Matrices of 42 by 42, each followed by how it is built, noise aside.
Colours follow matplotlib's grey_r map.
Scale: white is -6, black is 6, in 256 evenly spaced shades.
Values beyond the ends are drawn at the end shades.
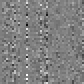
uneven columns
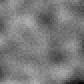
smooth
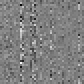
uneven columns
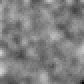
smooth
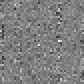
uneven columns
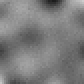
smooth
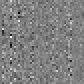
uneven columns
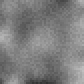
smooth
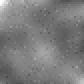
smooth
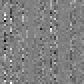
uneven columns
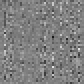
uneven columns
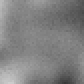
smooth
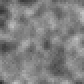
smooth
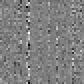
uneven columns
